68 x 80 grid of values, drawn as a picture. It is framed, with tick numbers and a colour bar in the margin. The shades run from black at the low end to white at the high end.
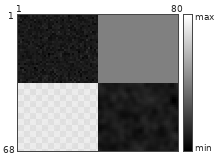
It is made of 2 by 2 panels. Panel 1,1: very low, fine-grained, faint in contrast. Panel 1,2: middling, flat. Panel 2,1: very high, checkered, faint in contrast. Panel 2,2: very low, blotchy, faint in contrast.
